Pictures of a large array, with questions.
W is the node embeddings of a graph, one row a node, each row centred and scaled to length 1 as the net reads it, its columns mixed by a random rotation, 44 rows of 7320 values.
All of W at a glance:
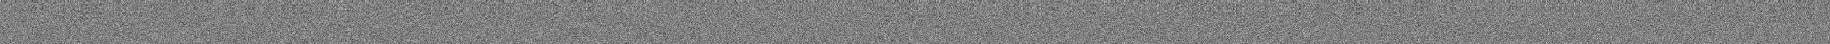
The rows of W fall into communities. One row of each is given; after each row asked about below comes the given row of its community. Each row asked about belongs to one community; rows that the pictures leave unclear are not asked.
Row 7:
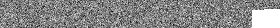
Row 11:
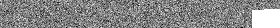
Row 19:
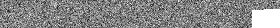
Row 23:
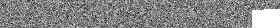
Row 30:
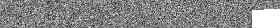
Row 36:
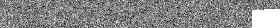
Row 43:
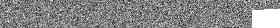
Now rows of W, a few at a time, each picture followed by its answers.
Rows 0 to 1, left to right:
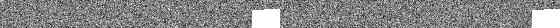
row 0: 19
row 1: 19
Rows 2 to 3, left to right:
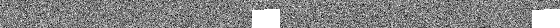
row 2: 43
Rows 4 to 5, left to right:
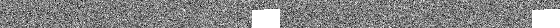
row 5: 11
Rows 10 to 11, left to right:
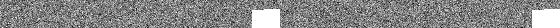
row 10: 19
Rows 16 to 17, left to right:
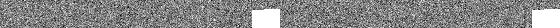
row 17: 11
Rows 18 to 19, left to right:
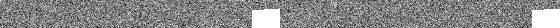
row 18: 43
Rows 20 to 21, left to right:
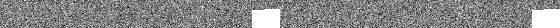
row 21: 19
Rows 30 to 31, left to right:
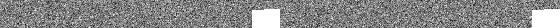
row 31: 7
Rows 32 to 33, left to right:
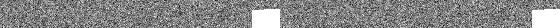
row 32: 36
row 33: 36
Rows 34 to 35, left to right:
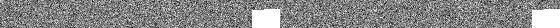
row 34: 30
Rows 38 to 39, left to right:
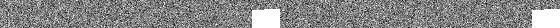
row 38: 36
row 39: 11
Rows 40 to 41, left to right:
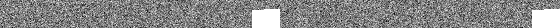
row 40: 23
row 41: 11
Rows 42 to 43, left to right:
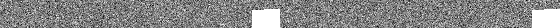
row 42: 30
